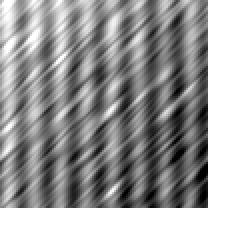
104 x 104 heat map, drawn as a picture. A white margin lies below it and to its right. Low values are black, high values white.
Slope: up to the top left. Stripes: upright, repeating 8 times. Ninth with the highest average: top left. Lone odd cells: none. Average level on the scale: 50%.
